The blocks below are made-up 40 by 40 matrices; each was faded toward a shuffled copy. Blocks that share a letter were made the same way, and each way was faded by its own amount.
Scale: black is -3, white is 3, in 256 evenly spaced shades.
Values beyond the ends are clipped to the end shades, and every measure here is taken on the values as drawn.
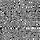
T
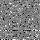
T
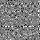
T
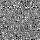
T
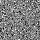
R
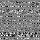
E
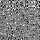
T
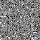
T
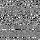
E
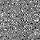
T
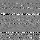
E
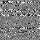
E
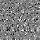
T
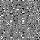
T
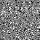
T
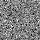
R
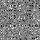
T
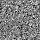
R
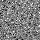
R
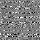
E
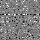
T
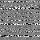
E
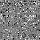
T
